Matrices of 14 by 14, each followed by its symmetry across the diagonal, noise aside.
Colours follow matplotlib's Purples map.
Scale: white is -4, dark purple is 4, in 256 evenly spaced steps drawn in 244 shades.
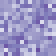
symmetric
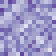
symmetric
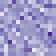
antisymmetric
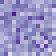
symmetric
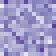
antisymmetric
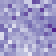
antisymmetric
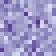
neither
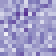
neither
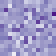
antisymmetric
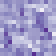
antisymmetric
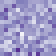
neither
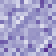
symmetric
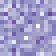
symmetric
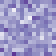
neither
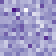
neither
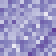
symmetric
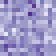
antisymmetric
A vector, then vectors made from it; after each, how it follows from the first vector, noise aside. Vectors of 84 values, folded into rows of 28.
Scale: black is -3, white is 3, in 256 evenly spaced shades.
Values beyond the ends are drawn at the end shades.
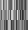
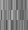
shrunk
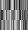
wrapped around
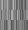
shrunk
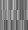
shrunk
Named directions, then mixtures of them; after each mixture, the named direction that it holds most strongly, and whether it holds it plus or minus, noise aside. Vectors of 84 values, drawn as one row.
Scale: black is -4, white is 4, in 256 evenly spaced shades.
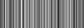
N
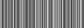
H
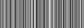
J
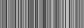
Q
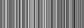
Q, minus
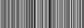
J, minus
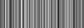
N, plus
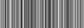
N, minus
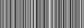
J, plus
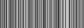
Q, plus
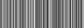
H, minus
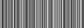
H, plus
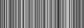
N, plus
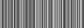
H, plus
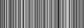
N, plus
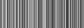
Q, minus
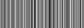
J, minus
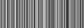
Q, minus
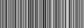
Q, plus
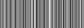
J, plus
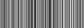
J, minus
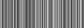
H, plus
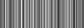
N, plus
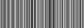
J, minus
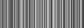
H, plus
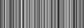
N, plus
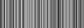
N, plus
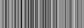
N, minus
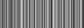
H, plus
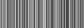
Q, minus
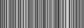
Q, plus
